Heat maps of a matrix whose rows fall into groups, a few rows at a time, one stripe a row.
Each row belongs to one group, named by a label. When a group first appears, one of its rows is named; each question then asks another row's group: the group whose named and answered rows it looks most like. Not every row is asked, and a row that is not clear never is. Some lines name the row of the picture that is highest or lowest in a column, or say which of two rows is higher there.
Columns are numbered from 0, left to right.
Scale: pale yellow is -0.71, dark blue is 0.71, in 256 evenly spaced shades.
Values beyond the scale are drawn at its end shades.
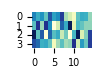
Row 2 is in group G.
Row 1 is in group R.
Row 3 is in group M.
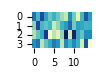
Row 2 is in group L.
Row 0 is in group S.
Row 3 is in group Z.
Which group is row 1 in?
R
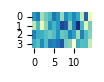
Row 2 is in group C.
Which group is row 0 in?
Z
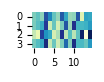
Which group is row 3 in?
L
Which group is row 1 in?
L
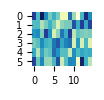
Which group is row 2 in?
R
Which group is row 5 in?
C
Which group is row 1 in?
M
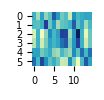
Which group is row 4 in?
M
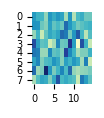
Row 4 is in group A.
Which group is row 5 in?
Z
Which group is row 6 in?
R
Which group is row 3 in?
C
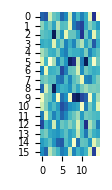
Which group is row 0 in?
Z
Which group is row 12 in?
G
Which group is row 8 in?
R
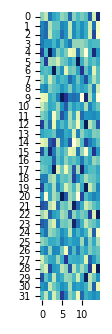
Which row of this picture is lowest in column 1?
20
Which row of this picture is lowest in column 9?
20
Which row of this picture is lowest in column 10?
9
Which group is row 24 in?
Z
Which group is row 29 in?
G
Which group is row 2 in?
Z
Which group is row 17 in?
L
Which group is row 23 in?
A
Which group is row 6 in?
L
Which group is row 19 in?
G
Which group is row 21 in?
A
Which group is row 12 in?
G
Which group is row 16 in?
L
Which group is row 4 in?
S
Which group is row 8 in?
Z
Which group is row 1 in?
Z
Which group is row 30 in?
Z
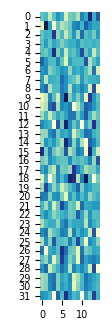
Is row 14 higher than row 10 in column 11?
No
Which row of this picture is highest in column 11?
18
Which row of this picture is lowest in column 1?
26
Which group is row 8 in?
Z
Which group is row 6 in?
Z
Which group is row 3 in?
R
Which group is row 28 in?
Z
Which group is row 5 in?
G
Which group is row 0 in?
M
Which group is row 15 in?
C
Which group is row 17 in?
A
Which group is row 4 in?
L
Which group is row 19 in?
R
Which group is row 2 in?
L
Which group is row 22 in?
C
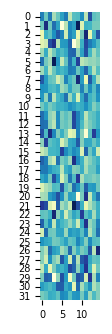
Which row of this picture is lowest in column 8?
3
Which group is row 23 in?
G
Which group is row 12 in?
A
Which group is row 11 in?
A
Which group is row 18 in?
R
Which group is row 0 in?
C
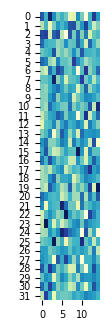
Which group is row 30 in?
S
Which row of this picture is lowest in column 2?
1
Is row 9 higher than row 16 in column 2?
No
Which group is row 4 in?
L
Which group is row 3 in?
C
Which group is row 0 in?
S
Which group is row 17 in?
M
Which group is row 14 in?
Z
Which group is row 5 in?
A
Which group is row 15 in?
C
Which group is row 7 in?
L
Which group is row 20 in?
M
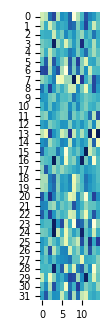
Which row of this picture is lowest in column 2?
29
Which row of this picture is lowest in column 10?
27
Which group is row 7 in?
L
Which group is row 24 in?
L
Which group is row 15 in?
G
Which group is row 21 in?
A
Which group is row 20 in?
S
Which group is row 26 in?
C
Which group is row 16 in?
L
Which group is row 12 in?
Z
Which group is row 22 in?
S
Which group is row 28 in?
L
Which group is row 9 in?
A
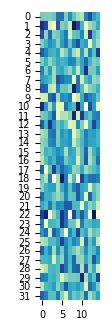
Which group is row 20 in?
C
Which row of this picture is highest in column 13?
22
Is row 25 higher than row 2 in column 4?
Yes
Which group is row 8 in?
A
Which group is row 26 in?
G
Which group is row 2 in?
C
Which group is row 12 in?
S
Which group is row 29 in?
M
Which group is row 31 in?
G
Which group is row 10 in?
C
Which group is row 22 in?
Z
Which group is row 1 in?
A
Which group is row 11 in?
L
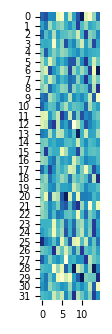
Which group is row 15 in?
R
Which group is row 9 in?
Z
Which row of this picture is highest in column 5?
11
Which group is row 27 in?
G
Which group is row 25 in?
M
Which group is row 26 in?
L
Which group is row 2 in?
G
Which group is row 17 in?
S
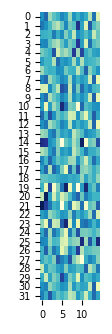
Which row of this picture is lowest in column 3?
19
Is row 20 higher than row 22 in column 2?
Yes
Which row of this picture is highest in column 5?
10
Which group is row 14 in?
M
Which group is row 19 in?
G
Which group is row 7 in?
Z
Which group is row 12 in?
Z
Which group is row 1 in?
C
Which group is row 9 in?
Z
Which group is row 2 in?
L
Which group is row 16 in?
S
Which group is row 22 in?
Z
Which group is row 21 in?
M
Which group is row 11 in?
S
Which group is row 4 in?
L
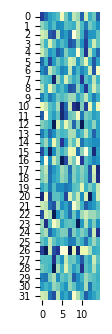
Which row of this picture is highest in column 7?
26
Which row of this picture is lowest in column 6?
26
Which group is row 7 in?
L
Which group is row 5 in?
S
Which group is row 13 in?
S
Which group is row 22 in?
R
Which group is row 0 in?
M
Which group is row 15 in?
S
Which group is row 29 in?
A
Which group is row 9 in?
S
